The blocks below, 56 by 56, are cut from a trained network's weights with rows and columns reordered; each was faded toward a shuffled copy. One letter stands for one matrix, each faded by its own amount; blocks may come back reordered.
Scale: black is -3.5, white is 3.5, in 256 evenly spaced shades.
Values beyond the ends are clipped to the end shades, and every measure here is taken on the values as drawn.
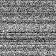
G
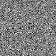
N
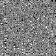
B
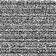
G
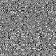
N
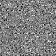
N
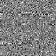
N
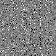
B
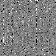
B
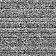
G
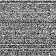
G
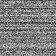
G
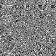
N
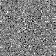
N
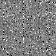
B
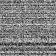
G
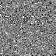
N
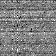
G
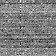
G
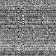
G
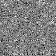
N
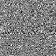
N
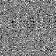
N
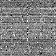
G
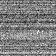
G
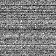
G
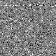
N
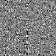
B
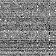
G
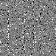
B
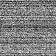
G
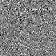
N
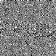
N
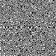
N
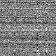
G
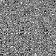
N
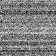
G
